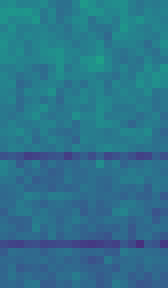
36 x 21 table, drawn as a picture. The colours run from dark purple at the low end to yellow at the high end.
Average level on the scale: 40%. Odd lines: rows 20 and 31. Slope: up to the top.
